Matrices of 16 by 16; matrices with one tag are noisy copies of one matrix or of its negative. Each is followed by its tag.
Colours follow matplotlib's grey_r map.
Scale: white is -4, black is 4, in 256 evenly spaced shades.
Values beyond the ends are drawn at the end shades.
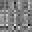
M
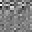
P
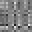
M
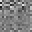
P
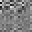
P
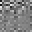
P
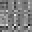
M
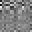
P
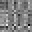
M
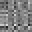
M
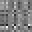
M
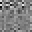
P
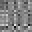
M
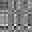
M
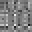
M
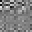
P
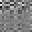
P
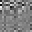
P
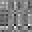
M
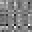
M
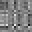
M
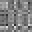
M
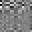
P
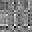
M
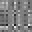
M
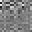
P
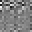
P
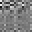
P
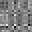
M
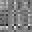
M
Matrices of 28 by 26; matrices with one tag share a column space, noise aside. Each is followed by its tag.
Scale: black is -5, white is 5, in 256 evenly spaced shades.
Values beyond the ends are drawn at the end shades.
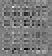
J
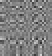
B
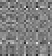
B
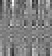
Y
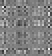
J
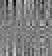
Y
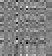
B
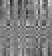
Y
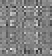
J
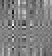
Y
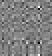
B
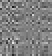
B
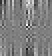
Y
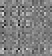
J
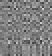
B
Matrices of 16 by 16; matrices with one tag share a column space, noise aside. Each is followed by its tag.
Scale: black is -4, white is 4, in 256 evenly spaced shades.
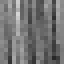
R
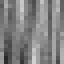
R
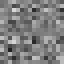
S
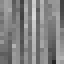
R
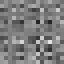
S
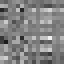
S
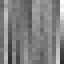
R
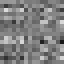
S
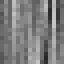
R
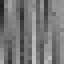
R
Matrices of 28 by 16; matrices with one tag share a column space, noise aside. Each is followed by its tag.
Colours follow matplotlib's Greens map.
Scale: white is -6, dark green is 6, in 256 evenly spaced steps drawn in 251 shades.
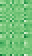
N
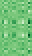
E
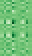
E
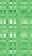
E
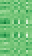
E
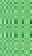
E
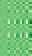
E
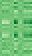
E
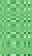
N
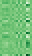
N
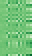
N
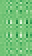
E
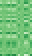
N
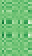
E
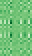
E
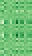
E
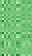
N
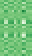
E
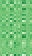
N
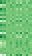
N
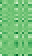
N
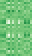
E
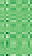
N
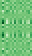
E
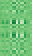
E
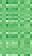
N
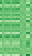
N
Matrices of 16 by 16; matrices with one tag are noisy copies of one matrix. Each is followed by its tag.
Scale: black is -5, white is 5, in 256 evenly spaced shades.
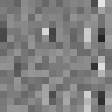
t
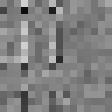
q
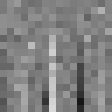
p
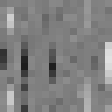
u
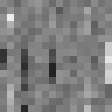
u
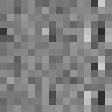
t
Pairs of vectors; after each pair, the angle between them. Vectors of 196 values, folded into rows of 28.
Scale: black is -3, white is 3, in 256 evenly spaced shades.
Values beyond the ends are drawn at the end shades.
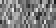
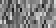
nearly opposite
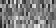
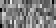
partly aligned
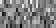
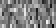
orthogonal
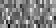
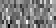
nearly parallel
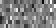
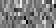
partly opposed
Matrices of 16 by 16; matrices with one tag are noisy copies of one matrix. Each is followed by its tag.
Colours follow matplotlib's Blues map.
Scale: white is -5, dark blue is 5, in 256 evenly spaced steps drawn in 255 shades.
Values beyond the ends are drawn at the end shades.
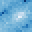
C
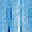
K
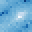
C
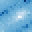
C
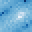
C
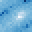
C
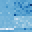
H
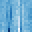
K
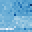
H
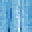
K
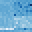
H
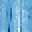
K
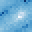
C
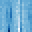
K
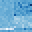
H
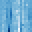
K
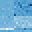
H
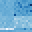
H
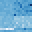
H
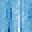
K
